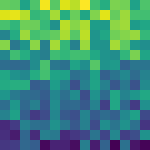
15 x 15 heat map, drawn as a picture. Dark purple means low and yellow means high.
Slope: up to the top. Average level on the scale: 50%. Ninth with the highest average: top middle.
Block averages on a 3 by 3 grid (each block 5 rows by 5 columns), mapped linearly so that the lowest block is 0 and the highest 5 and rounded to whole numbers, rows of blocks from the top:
5 5 5 / 2 2 2 / 0 0 0
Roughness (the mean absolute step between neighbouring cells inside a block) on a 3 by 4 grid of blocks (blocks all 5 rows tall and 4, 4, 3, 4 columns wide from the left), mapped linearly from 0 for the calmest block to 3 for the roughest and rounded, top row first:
2 2 2 0 / 1 1 1 1 / 1 0 2 3
